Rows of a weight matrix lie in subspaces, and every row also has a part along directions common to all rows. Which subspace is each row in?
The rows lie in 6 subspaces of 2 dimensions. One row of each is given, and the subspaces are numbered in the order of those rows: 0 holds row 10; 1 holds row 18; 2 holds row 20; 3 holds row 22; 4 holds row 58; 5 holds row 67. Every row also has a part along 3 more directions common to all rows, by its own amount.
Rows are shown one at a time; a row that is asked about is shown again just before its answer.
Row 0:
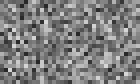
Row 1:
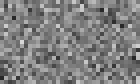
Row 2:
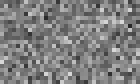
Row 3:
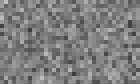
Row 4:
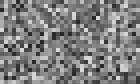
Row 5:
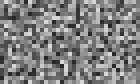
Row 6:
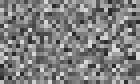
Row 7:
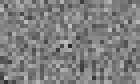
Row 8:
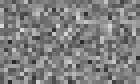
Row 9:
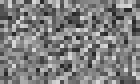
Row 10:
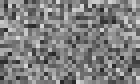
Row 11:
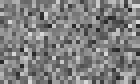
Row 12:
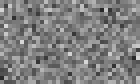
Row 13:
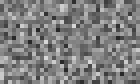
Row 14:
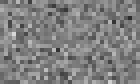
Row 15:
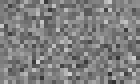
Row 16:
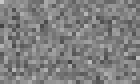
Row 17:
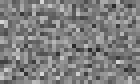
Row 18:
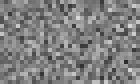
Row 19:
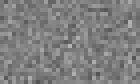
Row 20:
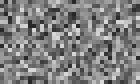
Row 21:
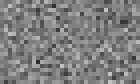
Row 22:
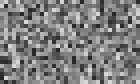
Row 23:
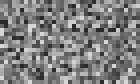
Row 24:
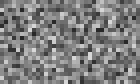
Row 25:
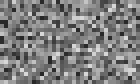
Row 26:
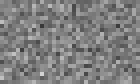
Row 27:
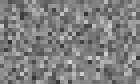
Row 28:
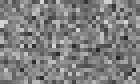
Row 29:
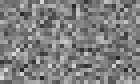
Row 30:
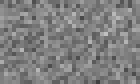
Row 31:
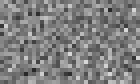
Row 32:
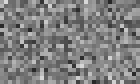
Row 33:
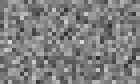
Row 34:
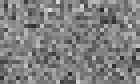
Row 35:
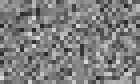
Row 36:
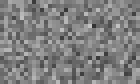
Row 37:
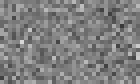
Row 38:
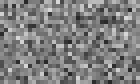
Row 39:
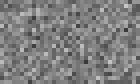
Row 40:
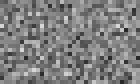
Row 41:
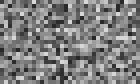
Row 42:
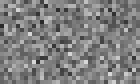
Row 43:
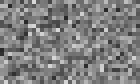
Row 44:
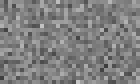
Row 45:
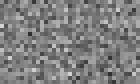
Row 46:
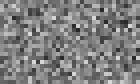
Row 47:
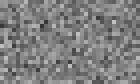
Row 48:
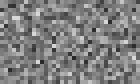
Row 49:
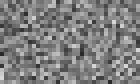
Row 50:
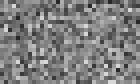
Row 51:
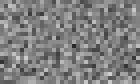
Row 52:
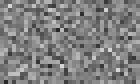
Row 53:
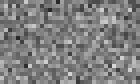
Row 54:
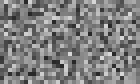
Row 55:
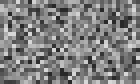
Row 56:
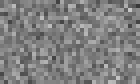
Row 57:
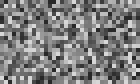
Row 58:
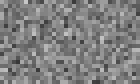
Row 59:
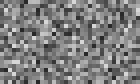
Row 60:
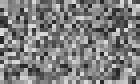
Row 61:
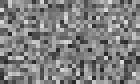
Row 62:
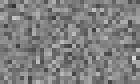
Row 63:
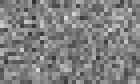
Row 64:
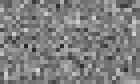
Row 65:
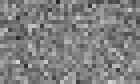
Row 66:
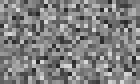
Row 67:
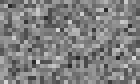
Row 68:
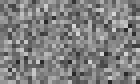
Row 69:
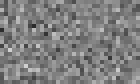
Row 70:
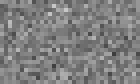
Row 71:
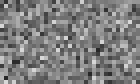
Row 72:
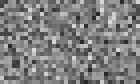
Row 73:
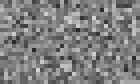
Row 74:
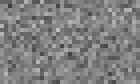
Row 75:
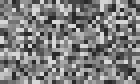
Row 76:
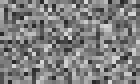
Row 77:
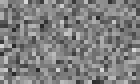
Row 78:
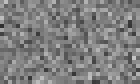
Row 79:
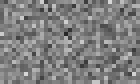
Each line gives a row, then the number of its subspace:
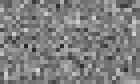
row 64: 2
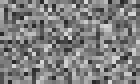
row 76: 4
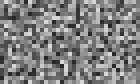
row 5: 5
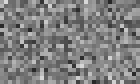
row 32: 3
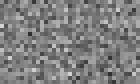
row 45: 5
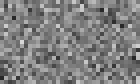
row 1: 0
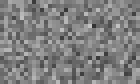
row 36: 4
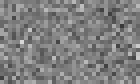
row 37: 0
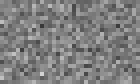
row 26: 1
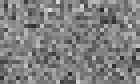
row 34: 0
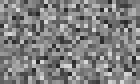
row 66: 2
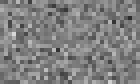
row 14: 5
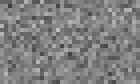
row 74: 2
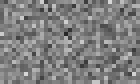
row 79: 4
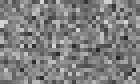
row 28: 1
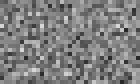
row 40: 1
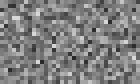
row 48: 3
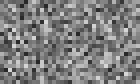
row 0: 4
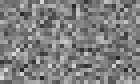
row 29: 1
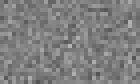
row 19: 3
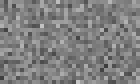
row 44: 0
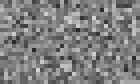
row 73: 2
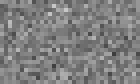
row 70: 5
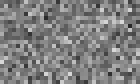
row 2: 0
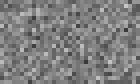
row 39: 1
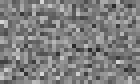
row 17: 1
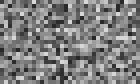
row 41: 5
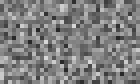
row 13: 5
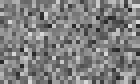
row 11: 0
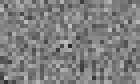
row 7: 3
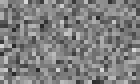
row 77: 4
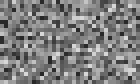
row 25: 1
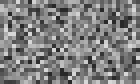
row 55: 5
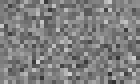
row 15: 5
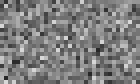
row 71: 3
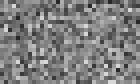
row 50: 0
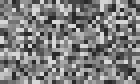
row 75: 1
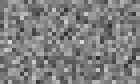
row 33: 4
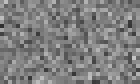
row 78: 3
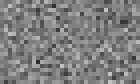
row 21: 5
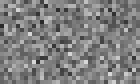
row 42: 2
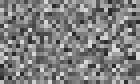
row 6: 0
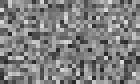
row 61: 3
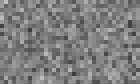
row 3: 3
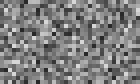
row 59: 4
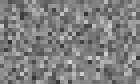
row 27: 4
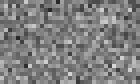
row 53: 0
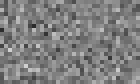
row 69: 2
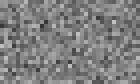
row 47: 4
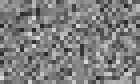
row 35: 1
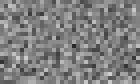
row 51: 1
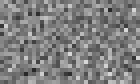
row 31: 1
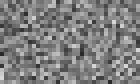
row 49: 1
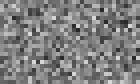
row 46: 2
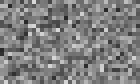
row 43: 5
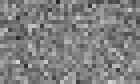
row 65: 0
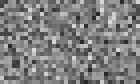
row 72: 3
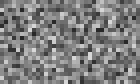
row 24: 3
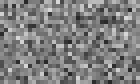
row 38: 0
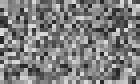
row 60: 2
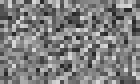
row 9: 2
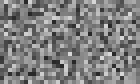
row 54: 5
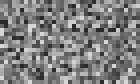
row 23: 3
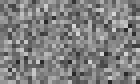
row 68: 4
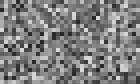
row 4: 2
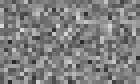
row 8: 4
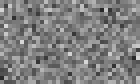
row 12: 0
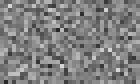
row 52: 5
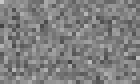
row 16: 4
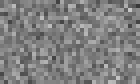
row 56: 0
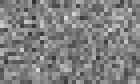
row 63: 2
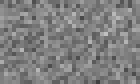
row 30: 2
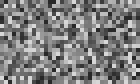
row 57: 3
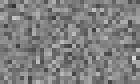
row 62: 3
